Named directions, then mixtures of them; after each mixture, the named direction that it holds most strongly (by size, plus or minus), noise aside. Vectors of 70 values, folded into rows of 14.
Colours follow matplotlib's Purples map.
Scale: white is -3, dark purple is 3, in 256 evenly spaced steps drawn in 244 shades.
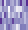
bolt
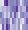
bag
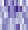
bolt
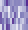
bag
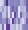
bag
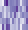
bag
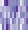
bag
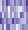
bolt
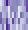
bag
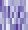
bag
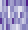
bolt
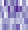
bolt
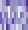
bolt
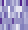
bolt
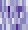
bolt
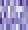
bolt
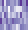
bolt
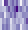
bag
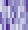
bag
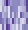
bag
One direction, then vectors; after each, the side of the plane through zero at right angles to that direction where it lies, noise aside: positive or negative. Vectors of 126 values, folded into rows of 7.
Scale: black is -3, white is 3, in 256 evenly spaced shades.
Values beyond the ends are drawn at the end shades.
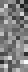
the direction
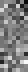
positive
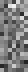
negative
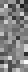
positive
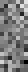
negative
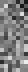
positive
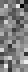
positive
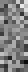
negative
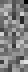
positive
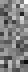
negative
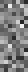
negative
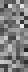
negative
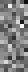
negative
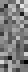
negative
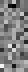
positive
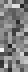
positive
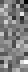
positive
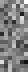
negative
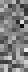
positive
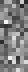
positive
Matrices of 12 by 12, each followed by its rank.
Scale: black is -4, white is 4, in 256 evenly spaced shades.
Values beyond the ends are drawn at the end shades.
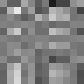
two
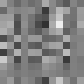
two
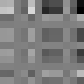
one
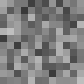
full rank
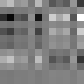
one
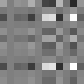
one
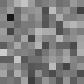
full rank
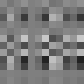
one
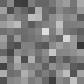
full rank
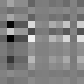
one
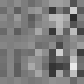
two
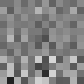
two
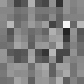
two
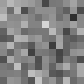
full rank
